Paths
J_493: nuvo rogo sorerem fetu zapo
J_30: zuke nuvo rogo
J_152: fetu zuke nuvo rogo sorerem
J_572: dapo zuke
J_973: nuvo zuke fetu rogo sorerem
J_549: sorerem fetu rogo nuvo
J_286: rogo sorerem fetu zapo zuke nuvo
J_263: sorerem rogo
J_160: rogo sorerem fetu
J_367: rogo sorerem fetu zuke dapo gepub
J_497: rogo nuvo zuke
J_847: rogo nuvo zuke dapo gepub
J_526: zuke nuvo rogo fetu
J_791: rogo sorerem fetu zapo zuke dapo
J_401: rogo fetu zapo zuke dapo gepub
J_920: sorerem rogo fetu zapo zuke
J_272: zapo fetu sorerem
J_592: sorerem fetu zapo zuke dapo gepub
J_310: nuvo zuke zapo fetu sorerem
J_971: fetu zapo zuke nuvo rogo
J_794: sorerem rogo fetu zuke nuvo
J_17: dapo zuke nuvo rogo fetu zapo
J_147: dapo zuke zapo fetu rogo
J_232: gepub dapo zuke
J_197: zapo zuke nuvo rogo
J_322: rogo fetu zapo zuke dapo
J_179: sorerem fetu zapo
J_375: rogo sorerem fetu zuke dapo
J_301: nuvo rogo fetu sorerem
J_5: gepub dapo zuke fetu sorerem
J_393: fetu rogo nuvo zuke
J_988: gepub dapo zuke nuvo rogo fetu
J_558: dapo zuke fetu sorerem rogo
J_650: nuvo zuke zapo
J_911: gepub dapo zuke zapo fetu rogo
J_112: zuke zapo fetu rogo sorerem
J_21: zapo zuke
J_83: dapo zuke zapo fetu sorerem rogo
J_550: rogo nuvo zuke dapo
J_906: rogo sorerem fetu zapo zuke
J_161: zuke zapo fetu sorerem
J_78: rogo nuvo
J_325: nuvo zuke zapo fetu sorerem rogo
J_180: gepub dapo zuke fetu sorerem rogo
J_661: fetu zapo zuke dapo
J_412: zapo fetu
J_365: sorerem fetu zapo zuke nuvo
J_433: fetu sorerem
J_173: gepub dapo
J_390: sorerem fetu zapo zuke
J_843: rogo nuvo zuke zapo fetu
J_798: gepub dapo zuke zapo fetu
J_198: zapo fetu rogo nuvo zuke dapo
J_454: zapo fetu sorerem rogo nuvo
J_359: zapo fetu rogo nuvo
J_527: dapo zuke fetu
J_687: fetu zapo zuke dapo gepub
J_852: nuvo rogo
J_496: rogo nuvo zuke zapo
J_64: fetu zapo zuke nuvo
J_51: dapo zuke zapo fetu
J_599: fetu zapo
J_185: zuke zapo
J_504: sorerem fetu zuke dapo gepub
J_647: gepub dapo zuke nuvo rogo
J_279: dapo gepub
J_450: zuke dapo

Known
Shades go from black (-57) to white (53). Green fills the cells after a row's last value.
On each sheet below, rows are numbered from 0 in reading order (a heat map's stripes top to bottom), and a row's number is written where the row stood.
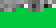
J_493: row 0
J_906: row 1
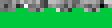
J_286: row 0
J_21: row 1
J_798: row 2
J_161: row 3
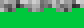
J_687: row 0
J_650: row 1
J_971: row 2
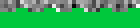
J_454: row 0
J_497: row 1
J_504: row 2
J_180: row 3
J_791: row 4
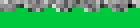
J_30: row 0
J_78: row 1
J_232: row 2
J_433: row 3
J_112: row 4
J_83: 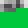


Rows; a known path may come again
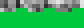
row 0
J_179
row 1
J_687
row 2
J_17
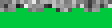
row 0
J_794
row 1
J_526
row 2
J_852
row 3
J_263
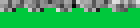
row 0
J_988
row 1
J_173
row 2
J_390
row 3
J_647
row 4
J_527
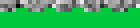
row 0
J_161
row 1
J_301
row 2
J_51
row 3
J_433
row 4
J_847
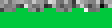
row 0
J_843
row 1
J_971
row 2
J_454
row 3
J_504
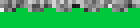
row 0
J_5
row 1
J_558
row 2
J_152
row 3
J_78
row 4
J_185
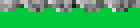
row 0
J_310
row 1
J_599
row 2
J_365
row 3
J_197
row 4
J_798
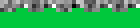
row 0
J_550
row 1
J_791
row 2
J_112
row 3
J_160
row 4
J_375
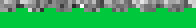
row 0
J_64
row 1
J_232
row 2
J_286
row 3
J_21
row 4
J_359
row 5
J_450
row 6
J_198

